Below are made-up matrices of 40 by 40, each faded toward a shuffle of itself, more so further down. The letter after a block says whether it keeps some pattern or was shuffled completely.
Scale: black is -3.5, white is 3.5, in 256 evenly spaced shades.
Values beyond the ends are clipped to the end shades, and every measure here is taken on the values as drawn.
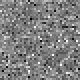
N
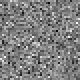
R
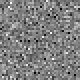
N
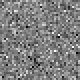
N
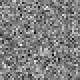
N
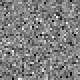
N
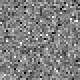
R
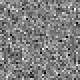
R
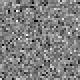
N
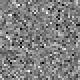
N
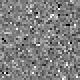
R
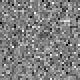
N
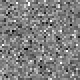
N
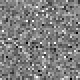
N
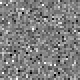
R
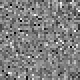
R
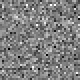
N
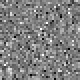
R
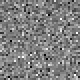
N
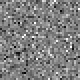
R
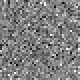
N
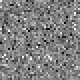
N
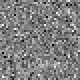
N
